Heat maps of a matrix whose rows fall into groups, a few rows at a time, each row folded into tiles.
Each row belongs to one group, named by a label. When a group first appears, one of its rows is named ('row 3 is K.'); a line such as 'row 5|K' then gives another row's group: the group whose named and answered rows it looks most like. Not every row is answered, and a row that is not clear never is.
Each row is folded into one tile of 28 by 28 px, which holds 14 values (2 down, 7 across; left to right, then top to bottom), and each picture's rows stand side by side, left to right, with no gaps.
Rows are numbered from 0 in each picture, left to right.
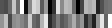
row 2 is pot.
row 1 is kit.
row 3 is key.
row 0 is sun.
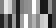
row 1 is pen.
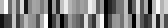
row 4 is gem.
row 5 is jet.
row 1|kit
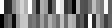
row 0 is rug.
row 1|pot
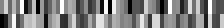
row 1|gem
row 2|kit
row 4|pen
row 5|kit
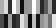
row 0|pot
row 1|key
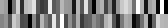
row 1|key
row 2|sun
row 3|pot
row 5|sun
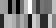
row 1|rug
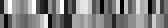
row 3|pen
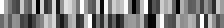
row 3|sun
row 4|pot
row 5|rug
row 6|pot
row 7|sun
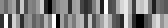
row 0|sun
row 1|pot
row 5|key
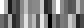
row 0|rug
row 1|gem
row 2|pen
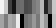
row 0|pen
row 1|gem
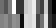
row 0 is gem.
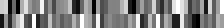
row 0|rug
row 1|sun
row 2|pot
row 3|gem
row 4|pot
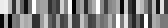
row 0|key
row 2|gem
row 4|gem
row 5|sun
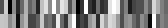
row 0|gem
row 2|kit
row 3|rug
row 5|jet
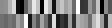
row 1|key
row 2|key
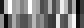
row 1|pen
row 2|kit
